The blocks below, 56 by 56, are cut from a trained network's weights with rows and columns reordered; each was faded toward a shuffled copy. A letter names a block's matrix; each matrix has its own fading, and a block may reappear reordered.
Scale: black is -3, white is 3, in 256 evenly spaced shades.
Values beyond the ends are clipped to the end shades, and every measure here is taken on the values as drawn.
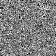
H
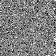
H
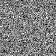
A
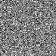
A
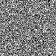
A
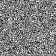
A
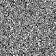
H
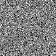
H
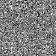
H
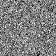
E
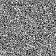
A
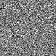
A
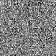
A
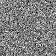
E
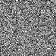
A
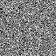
H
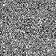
A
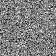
E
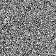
H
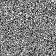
E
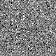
H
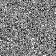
A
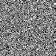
A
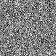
E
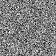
E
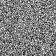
E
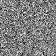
E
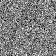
E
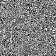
H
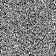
H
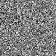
E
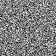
E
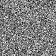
E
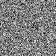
E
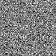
A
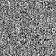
A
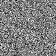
E
